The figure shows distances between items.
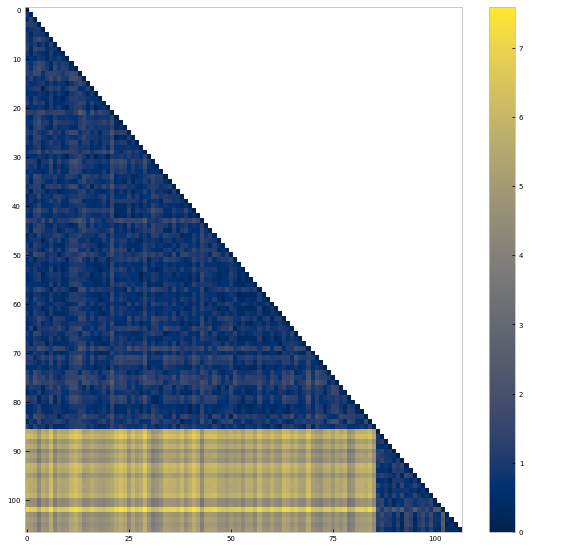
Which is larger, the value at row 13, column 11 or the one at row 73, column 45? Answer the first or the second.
the first
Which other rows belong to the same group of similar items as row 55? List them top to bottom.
0, 1, 2, 3, 4, 5, 6, 7, 8, 9, 10, 11, 12, 13, 14, 15, 16, 17, 18, 19, 20, 21, 22, 23, 24, 25, 26, 27, 28, 29, 30, 31, 32, 33, 34, 35, 36, 37, 38, 39, 40, 41, 42, 43, 44, 45, 46, 47, 48, 49, 50, 51, 52, 53, 54, 56, 57, 58, 59, 60, 61, 62, 63, 64, 65, 66, 67, 68, 69, 70, 71, 72, 73, 74, 75, 76, 77, 78, 79, 80, 81, 82, 83, 84, 85
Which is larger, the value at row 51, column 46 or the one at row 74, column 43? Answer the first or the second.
the second
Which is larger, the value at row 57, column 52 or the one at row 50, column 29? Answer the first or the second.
the second
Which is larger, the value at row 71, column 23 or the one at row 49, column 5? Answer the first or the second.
the first
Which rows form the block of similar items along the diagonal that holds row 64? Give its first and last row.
0 to 85
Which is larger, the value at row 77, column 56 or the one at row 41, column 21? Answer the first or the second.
the second
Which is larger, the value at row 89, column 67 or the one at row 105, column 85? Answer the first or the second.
the first
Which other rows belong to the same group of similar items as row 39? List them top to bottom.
0, 1, 2, 3, 4, 5, 6, 7, 8, 9, 10, 11, 12, 13, 14, 15, 16, 17, 18, 19, 20, 21, 22, 23, 24, 25, 26, 27, 28, 29, 30, 31, 32, 33, 34, 35, 36, 37, 38, 40, 41, 42, 43, 44, 45, 46, 47, 48, 49, 50, 51, 52, 53, 54, 55, 56, 57, 58, 59, 60, 61, 62, 63, 64, 65, 66, 67, 68, 69, 70, 71, 72, 73, 74, 75, 76, 77, 78, 79, 80, 81, 82, 83, 84, 85
